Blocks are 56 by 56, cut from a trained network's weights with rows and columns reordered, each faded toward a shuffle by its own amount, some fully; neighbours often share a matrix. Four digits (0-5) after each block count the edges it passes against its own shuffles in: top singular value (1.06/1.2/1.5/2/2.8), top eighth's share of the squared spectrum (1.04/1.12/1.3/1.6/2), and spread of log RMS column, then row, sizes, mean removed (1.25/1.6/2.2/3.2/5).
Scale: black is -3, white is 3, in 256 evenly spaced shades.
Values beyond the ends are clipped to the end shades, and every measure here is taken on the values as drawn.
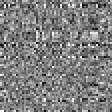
4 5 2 3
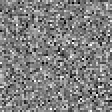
0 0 0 0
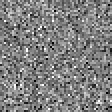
2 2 0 1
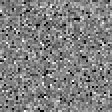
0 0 0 0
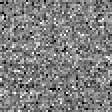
2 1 0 0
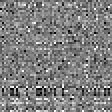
4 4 2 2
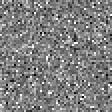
0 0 0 0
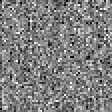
2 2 1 0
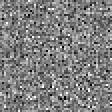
2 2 0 0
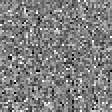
2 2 0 0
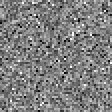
0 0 0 0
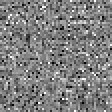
3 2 0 1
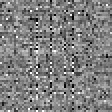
4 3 2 1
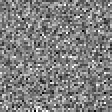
2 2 0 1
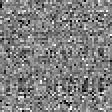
3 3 1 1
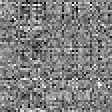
4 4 2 2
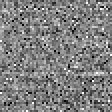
3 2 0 0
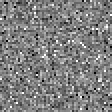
0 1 0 0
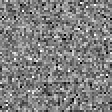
1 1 0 0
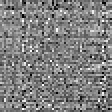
3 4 2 1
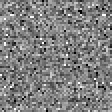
2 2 1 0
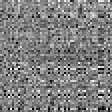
4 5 2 3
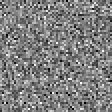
2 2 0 1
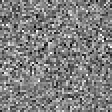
3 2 0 0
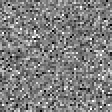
0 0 0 0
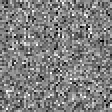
3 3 1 1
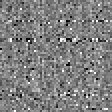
3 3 1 2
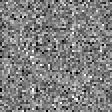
3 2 1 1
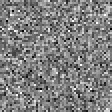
0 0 0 0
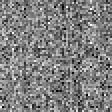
2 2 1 0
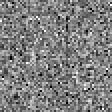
2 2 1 0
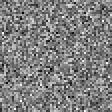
0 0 0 0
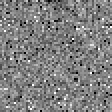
1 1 0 0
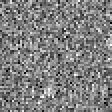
3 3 1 0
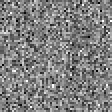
1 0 0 0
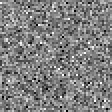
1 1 0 0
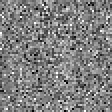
2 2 0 0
